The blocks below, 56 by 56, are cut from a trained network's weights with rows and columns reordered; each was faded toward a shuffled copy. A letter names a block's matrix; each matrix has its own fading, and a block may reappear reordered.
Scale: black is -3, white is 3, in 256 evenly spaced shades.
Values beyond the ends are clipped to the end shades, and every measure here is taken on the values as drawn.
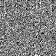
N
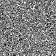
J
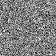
J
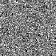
J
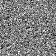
J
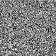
N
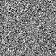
N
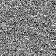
J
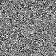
J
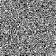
N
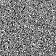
J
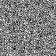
J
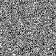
N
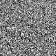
J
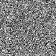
J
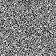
J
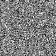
N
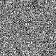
N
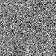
N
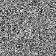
N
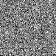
N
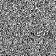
N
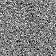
J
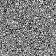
J
